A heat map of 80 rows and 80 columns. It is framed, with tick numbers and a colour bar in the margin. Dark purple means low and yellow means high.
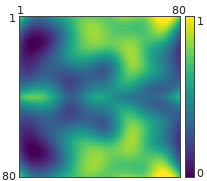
The field is smooth, with broad soft blobs. No lone cell stands out from its neighbours. Overall the values sit about 50% of the way up the scale. The top and bottom halves mirror each other.
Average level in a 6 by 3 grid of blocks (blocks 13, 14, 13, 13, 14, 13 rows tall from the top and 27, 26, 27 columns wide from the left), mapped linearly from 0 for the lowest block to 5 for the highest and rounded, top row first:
155 | 033 | 122 | 122 | 033 | 155
